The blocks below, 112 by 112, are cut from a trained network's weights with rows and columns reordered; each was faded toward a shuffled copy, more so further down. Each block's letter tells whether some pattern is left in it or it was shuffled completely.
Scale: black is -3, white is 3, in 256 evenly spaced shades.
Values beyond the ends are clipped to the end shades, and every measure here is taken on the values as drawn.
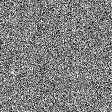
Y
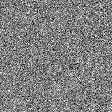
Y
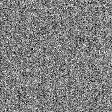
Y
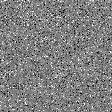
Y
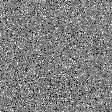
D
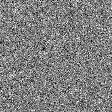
D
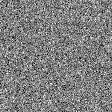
D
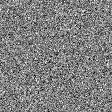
D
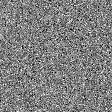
D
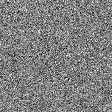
Y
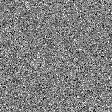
Y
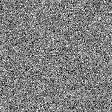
Y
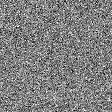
D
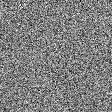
D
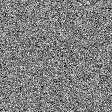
D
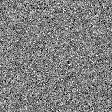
Y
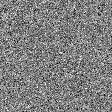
D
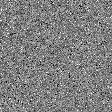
D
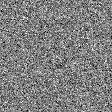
Y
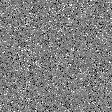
Y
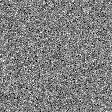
D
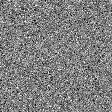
D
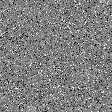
Y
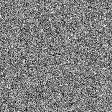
Y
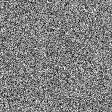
Y
